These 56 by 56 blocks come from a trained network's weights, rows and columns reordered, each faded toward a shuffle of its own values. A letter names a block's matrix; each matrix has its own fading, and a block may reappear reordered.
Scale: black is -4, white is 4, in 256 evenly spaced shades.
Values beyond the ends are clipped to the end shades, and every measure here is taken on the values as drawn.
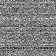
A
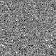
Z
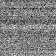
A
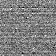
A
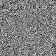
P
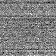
A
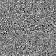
Z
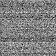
A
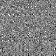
Z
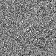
P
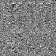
Z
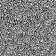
P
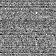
A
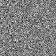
P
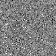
Z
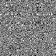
Z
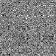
Z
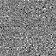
Z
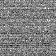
A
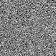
P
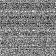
A
